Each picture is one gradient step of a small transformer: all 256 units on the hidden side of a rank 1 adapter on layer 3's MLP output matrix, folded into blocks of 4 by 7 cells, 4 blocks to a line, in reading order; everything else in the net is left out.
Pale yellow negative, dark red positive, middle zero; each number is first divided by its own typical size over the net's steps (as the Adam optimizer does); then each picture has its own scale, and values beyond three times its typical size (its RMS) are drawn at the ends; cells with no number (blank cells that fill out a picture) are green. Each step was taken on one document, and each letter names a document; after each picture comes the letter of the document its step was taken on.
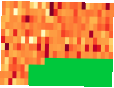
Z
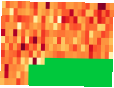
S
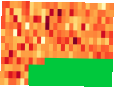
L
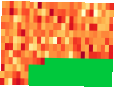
S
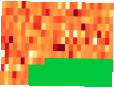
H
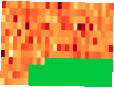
L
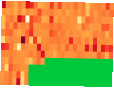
Z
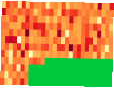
H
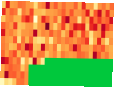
S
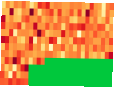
S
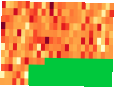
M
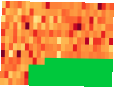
L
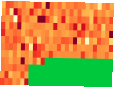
L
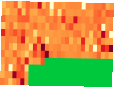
M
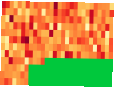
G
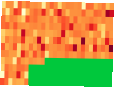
M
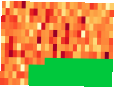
H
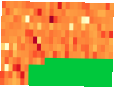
Z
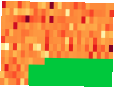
Z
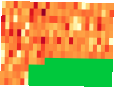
M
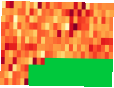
S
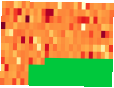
Z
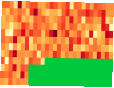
G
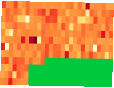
Z
